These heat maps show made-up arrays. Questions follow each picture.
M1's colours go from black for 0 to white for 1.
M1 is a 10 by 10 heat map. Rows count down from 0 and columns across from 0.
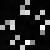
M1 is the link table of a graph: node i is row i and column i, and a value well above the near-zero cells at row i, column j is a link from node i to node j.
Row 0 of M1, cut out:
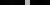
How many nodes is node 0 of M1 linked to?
1
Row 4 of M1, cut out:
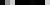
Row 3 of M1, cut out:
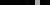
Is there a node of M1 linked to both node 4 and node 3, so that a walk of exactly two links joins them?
no
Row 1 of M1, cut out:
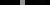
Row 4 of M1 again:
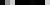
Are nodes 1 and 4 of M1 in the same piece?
yes
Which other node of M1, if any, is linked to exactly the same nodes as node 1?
node 9
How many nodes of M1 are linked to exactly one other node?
6
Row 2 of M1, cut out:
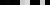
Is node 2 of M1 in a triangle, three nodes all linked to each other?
yes
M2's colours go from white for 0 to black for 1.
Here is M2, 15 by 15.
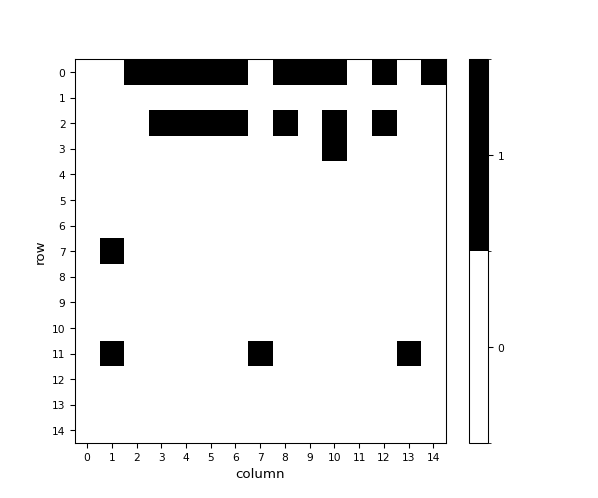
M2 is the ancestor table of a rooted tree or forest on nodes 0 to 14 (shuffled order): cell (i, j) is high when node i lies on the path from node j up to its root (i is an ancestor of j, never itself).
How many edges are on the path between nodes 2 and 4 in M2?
1
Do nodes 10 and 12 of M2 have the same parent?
no
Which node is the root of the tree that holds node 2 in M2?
0
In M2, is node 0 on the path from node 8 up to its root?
yes
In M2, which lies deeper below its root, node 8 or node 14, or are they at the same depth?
node 8
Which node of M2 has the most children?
2
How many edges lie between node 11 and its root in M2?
0
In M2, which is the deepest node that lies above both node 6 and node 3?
2
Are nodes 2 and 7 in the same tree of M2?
no
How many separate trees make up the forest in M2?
2
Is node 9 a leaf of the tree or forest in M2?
yes
